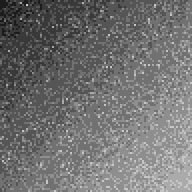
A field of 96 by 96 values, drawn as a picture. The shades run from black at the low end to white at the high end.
The top left is the ninth with the lowest average. The halves do not mirror each other. Fine speckle covers the field. No row or column stands out. Values rise toward the bottom right. The ninth with the highest average is the bottom right.
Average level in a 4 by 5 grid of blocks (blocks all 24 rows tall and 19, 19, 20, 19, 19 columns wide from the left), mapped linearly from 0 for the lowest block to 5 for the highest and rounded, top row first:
0 1 1 2 3 / 1 1 2 3 3 / 2 2 3 4 4 / 2 3 4 4 5
